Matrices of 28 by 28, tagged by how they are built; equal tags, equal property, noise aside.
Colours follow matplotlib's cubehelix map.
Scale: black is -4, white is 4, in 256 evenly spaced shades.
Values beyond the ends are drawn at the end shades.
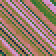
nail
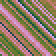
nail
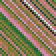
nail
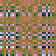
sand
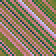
nail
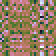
sand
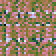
sand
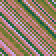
nail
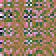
sand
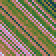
nail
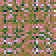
sand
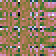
sand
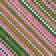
nail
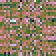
sand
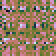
sand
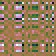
sand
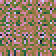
sand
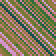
nail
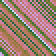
nail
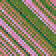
nail
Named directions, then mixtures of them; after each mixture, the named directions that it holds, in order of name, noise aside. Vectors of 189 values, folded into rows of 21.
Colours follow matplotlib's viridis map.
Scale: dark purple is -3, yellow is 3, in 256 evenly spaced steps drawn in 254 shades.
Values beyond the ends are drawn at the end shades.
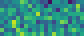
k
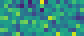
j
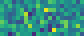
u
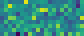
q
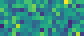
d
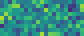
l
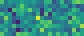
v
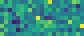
k, v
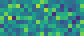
l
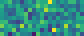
k, u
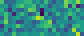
d, v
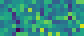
l, v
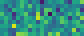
k, u, v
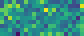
l, q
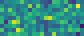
k, q, v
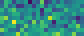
j, k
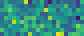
j, k, q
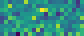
q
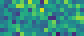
j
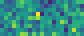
d, k, v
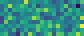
q, v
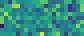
d, l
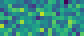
d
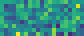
j, q, u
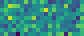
l, q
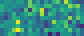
j, l, v
